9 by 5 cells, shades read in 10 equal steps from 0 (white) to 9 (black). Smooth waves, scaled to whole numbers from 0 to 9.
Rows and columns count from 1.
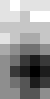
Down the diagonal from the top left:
1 1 2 3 4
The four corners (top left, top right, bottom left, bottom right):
1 1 4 4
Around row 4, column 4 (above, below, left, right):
2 5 3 2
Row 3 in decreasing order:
2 2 2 2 2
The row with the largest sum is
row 7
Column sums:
24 30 40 42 35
